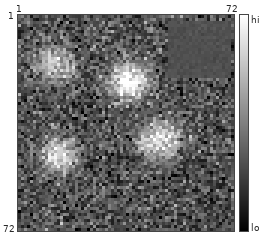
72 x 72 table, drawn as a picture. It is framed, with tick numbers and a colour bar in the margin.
Odd patch: calmer, in the top right. Slope: none. Bumps: four. Calmest part: top right.
